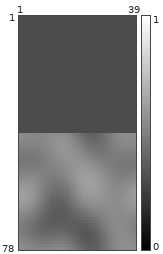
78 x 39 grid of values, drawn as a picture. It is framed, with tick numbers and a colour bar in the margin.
The table splits into 2 rows of 1 panel. Panel 1,1: low, flat. Panel 2,1: middling, smooth.
